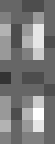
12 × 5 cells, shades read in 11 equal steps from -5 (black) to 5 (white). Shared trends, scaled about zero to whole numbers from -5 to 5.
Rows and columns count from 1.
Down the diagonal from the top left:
-1 -1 1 4 -1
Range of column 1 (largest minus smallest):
5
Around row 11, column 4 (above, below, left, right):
5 0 1 -1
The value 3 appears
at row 5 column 4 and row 9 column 4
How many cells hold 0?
6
